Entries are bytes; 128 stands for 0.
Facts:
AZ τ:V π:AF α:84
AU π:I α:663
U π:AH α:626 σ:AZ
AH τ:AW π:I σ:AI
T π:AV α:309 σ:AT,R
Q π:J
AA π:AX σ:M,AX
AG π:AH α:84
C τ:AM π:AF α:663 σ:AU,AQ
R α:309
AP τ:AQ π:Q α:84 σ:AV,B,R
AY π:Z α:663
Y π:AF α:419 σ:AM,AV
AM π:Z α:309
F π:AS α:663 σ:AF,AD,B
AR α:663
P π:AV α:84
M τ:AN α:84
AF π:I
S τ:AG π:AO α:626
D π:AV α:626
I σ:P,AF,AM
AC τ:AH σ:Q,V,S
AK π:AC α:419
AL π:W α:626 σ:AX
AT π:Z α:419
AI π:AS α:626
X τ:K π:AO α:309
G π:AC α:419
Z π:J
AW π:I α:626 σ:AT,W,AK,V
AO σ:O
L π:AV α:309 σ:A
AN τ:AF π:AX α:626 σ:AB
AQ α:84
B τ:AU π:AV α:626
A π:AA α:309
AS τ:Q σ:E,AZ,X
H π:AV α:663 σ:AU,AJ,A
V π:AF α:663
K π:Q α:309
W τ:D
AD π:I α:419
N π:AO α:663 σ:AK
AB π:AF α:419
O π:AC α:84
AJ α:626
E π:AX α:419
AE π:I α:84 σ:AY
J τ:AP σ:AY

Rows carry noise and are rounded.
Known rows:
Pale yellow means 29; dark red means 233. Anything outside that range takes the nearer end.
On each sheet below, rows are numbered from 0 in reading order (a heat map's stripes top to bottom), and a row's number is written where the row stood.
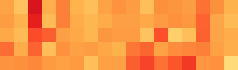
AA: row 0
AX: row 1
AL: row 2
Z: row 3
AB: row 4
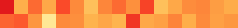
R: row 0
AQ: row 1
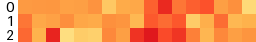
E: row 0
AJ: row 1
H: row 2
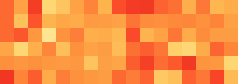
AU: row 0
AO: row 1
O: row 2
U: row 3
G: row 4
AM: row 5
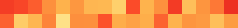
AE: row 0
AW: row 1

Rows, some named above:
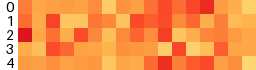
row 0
AT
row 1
AR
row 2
R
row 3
AL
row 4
E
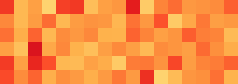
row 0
AP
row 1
AN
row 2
AF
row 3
AA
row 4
J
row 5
X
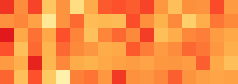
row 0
L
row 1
AZ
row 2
R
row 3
AV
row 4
AX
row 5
N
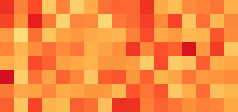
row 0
A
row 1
AY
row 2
AS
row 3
Y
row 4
AL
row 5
T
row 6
AJ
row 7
F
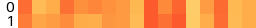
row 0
B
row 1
AJ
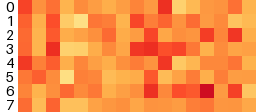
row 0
X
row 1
V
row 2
I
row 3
C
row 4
K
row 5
M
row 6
Y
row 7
AC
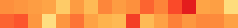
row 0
AK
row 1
P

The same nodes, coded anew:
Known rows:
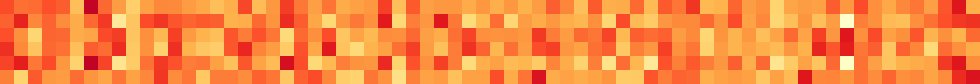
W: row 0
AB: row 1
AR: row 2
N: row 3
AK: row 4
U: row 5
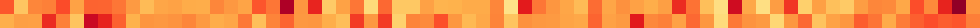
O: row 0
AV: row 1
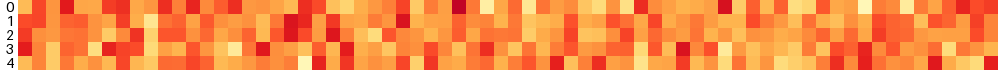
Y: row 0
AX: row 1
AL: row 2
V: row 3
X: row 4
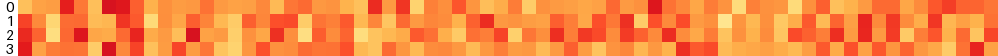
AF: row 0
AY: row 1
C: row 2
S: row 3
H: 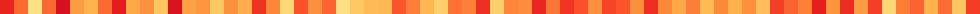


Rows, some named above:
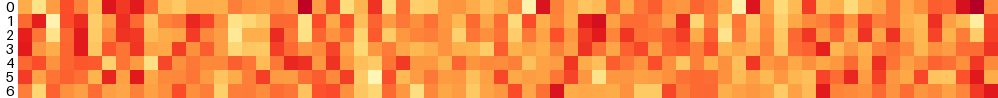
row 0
P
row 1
A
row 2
AU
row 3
AJ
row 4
AA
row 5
AW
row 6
U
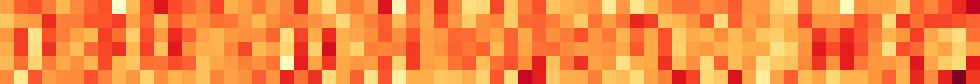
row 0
E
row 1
I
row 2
K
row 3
T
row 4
X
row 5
AZ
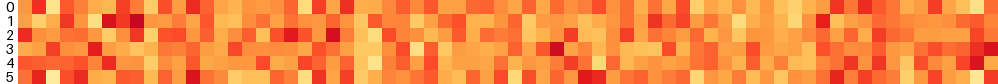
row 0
K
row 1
B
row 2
AL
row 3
AS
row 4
AC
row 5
L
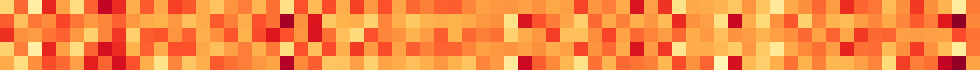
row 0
AM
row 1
AE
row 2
AL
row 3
AM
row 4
AP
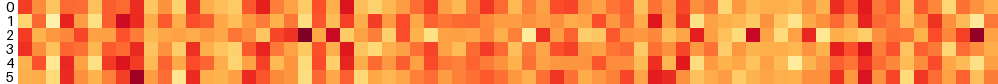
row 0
N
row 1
AM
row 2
M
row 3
N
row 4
R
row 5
F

